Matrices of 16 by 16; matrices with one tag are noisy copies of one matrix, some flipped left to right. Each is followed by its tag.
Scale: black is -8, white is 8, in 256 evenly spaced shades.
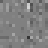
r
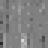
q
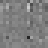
r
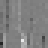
q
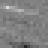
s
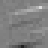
s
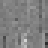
q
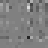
r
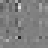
r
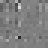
r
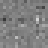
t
